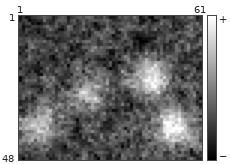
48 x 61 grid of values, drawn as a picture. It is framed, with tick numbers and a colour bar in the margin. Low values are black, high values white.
Four bumps rise from the field. The field is mottled with small blotches. The bottom right is the ninth with the highest average.
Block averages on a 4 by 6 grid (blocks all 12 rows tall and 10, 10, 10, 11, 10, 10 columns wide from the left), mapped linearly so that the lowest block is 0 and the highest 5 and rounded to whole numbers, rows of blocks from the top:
0 0 1 0 0 1 | 0 1 2 2 5 1 | 2 2 3 1 3 2 | 3 1 1 1 3 4
